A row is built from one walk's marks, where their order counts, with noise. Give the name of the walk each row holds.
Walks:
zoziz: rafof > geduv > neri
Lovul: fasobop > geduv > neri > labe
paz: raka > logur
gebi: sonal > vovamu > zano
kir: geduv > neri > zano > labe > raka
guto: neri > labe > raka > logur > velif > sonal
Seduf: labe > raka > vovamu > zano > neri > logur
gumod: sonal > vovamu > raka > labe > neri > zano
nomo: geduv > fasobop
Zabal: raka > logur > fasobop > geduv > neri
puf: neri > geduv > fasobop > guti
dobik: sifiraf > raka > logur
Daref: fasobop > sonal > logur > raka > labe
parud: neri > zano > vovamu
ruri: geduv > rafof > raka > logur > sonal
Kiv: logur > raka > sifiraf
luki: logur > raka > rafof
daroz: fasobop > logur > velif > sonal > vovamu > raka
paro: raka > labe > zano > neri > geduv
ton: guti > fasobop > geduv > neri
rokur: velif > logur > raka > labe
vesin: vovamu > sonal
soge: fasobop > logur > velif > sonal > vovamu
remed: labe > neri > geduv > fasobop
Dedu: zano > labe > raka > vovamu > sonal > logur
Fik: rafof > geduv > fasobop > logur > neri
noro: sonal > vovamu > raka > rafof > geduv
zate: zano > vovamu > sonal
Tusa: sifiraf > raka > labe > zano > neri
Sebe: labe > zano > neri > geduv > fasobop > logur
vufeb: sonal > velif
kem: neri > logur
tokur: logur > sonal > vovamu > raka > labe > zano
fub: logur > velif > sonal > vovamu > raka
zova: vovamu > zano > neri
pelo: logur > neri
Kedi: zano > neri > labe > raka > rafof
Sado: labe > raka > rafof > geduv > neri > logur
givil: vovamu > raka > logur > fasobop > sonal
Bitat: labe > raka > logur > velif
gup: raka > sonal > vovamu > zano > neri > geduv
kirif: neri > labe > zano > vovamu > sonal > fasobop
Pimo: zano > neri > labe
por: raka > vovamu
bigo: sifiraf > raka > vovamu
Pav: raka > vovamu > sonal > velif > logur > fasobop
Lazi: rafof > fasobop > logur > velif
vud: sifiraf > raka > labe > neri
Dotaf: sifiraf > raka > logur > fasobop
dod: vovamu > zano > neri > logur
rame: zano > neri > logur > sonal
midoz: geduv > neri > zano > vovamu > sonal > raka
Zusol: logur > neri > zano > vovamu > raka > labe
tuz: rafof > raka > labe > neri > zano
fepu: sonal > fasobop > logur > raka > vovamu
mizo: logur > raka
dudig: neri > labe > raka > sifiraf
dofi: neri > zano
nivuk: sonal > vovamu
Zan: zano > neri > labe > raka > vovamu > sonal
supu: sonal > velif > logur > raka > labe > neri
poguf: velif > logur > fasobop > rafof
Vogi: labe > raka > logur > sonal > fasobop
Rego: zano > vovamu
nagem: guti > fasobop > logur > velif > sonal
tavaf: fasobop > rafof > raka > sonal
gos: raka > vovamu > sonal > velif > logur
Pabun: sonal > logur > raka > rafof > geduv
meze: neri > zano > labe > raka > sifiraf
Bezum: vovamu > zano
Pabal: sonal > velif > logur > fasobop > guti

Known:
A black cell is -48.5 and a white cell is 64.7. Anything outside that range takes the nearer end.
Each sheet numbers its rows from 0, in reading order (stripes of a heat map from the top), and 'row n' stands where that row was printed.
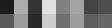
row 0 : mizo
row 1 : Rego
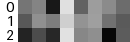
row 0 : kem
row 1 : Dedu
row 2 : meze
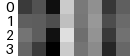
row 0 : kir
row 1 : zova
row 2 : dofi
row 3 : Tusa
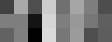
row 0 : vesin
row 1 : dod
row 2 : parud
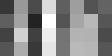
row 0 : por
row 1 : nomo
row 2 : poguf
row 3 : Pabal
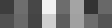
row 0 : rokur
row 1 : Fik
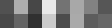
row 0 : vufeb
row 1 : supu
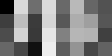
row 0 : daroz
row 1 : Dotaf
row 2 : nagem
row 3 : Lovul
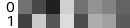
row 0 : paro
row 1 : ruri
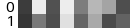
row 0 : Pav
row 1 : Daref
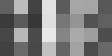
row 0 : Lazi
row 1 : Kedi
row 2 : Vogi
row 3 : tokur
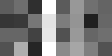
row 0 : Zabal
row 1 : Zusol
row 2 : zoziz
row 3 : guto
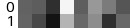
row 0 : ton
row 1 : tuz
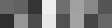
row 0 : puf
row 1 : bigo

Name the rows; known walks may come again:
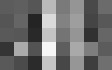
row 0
zova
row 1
pelo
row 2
gumod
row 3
luki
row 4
vud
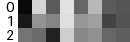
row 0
fub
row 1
midoz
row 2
Seduf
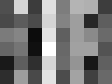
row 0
nagem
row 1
Bezum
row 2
kem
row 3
remed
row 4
dudig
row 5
bigo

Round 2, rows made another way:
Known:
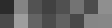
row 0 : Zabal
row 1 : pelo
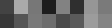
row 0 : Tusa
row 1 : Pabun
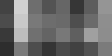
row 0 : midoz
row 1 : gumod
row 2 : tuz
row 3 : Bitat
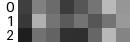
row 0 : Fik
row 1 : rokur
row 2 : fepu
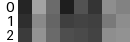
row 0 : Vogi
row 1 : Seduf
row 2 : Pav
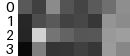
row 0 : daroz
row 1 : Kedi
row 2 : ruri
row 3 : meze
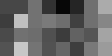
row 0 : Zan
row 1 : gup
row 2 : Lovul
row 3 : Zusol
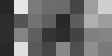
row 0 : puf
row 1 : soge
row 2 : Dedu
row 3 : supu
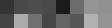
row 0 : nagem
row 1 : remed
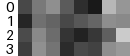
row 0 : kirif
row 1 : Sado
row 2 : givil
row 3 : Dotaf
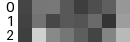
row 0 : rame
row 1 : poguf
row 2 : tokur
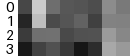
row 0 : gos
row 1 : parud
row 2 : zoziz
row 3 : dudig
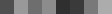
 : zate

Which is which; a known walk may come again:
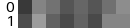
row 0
mizo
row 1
pelo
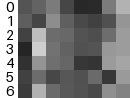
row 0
Pimo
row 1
fub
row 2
dofi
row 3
ruri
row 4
nivuk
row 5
poguf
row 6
paz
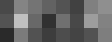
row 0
dod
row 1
vud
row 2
Bitat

